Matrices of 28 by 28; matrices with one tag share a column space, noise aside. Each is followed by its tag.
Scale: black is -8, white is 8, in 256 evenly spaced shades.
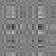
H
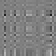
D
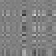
D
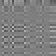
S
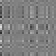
H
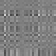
D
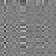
S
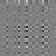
S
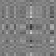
H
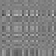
D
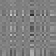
D
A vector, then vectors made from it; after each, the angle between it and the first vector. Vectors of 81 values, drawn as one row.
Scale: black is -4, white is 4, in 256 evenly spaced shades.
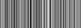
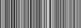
nearly parallel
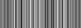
partly opposed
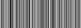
partly opposed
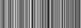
nearly opposite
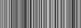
partly aligned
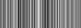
partly opposed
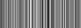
nearly opposite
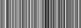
partly opposed
